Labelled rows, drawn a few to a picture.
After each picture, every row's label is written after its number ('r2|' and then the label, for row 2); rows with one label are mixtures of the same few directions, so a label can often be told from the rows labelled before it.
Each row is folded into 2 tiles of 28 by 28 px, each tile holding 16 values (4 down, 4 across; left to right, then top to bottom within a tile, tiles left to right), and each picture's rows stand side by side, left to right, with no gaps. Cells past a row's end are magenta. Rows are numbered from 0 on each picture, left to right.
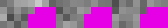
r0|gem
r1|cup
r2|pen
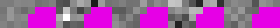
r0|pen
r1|pen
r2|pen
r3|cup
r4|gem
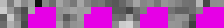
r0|pen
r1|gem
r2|cup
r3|pen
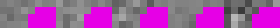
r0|pen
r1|gem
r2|pen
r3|pen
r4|gem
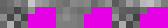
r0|gem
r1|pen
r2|gem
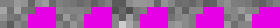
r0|gem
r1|gem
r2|cup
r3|gem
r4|gem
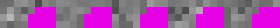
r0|pen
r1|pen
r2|pen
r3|cup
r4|gem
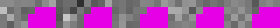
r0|cup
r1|gem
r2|gem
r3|pen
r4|gem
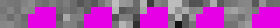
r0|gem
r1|gem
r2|pen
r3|cup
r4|pen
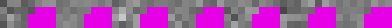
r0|gem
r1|cup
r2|pen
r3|cup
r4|cup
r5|pen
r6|pen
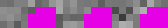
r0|cup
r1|pen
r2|cup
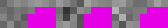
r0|gem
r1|pen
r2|cup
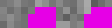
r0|gem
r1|gem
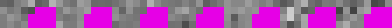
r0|cup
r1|gem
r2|gem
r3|cup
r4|gem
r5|pen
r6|gem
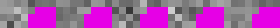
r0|gem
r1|cup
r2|gem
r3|cup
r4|gem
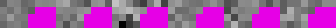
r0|gem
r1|cup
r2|cup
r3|cup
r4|cup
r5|pen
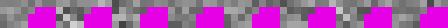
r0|pen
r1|cup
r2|pen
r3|gem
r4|pen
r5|cup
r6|cup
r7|pen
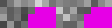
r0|gem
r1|cup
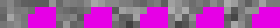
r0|gem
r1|gem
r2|cup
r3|cup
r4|pen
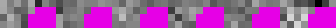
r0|pen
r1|pen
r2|pen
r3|cup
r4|gem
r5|gem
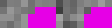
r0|pen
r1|pen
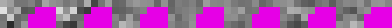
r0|cup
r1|cup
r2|cup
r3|pen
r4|cup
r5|cup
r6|cup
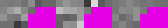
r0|cup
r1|pen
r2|cup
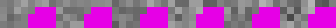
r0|gem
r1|cup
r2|gem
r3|gem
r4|gem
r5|gem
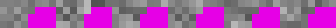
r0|gem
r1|gem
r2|cup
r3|gem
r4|cup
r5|cup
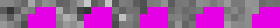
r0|pen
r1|cup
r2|gem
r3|gem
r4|gem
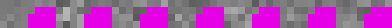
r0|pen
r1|pen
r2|cup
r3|gem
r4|pen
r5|pen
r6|cup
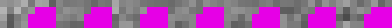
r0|gem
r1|cup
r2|pen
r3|pen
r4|cup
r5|pen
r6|pen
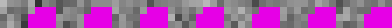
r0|pen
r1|pen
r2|pen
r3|gem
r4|gem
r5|gem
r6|pen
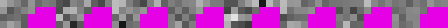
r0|pen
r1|cup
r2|cup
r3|gem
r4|pen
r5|pen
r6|gem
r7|pen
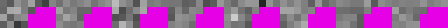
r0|cup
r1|cup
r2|pen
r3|gem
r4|pen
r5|pen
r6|pen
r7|cup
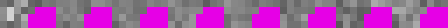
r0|pen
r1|gem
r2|gem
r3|gem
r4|pen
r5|pen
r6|gem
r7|pen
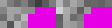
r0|gem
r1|pen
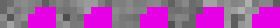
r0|cup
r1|gem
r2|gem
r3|gem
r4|gem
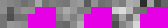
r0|pen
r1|pen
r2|pen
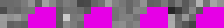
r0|pen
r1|gem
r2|gem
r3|pen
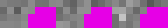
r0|gem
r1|gem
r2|pen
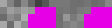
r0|gem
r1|gem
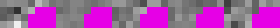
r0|cup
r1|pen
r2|cup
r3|gem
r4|pen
